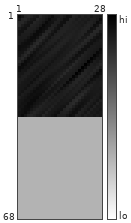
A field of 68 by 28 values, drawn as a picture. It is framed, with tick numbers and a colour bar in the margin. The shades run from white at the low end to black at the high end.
It is made of 2 by 1 panels. Panel 1,1: very high, slanting up to the right, faint in contrast. Panel 2,1: low, flat.
